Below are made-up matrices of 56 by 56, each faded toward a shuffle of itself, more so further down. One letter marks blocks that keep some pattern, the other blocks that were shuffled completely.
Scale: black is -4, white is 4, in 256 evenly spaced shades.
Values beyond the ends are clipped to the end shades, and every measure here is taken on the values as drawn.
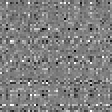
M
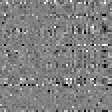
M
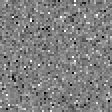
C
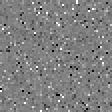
C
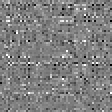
M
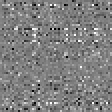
M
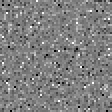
C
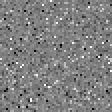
C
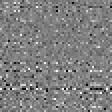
M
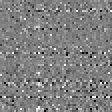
M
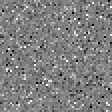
C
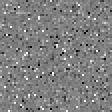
C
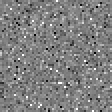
C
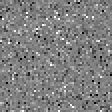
C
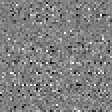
M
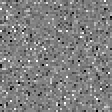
C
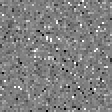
C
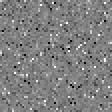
C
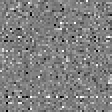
M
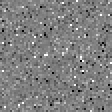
C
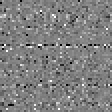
M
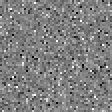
C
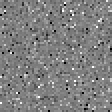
C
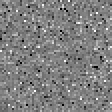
C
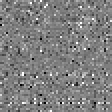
M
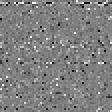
M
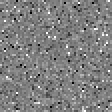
C
